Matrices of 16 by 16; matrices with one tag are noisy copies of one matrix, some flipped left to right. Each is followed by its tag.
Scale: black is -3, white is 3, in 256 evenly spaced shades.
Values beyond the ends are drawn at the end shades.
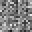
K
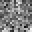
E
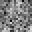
E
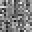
K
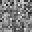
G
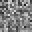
G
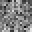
E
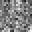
E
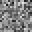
G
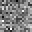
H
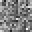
K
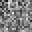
G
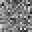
H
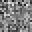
G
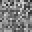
G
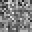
G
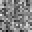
K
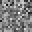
G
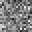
H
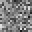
H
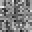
K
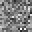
H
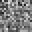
G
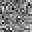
H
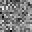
H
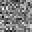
H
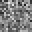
G
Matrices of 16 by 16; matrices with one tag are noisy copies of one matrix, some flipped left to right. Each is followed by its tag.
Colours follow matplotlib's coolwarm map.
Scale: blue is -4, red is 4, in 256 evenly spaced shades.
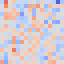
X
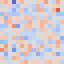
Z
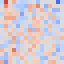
X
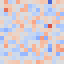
Z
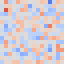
Z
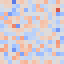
Z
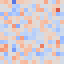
Z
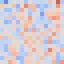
X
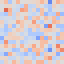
Z
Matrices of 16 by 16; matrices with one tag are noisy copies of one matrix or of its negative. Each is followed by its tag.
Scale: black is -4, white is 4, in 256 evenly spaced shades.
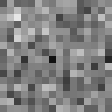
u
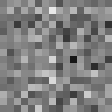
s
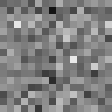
s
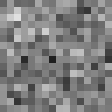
u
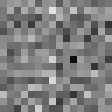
s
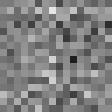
s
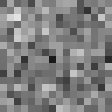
u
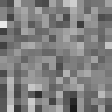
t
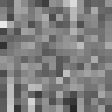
t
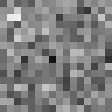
u
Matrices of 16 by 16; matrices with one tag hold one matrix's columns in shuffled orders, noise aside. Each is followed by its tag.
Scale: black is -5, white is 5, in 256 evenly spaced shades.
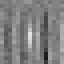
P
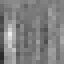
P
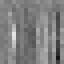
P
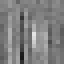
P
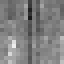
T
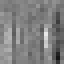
P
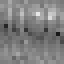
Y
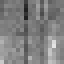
T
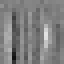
P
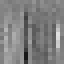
P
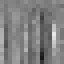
P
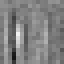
P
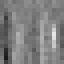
P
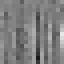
P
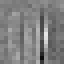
P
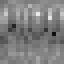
Y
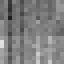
T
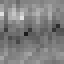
Y
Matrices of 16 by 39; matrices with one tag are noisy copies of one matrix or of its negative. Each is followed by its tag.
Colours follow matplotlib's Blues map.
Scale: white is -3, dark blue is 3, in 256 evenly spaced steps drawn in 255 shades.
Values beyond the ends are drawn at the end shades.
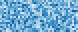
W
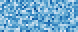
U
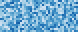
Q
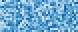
Q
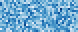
W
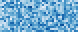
Q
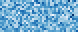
U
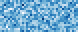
U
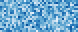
W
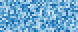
W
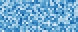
U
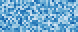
U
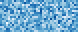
W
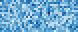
W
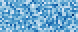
W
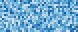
W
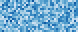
U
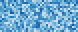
W
